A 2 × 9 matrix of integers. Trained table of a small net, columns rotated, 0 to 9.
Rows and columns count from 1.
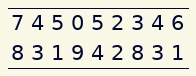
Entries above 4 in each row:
4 3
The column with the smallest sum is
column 6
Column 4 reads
0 9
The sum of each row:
36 39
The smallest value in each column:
7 3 1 0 4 2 3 3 1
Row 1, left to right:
7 4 5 0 5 2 3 4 6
